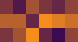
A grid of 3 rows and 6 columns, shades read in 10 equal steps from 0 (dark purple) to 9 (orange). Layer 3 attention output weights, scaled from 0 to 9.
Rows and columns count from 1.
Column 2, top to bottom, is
1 6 5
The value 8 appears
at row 2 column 5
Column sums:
12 12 16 14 10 15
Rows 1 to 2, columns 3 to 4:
5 3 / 2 9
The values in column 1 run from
3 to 6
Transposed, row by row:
3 6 3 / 1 6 5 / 5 2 9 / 3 9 2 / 2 8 0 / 4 7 4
